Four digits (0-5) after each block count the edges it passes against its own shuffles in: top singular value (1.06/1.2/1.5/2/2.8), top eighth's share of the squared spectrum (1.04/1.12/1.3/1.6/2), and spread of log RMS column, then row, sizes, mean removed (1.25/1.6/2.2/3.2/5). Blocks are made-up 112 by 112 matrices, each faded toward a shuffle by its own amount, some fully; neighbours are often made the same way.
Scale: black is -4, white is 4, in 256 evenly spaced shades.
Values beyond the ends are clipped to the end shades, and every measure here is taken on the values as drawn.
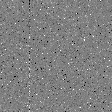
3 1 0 0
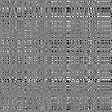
5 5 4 4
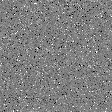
1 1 0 0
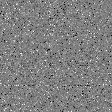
3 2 0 1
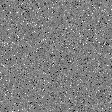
0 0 0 0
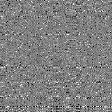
4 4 1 3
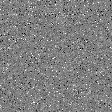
2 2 0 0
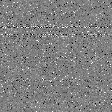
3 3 1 2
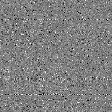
4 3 1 2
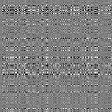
5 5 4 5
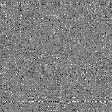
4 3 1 2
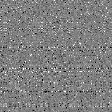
4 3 1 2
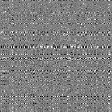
5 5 3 4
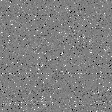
2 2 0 1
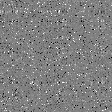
4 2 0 1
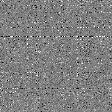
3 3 2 3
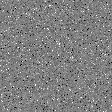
0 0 0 0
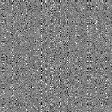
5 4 3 2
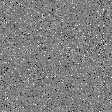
2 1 0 0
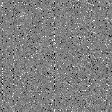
4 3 2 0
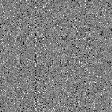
4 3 2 1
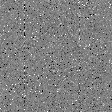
3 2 1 0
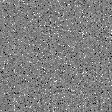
3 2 1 0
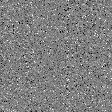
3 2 1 0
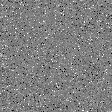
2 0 0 0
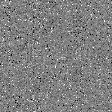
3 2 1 0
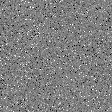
0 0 0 0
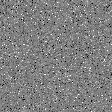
2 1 0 0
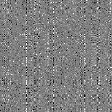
5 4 3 2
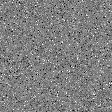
0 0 0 0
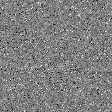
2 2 0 1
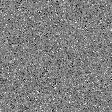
0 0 0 0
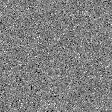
1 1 0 0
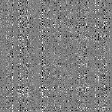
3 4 4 3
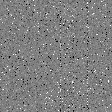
2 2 1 0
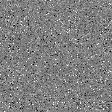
1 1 1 1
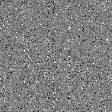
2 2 2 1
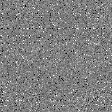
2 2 2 2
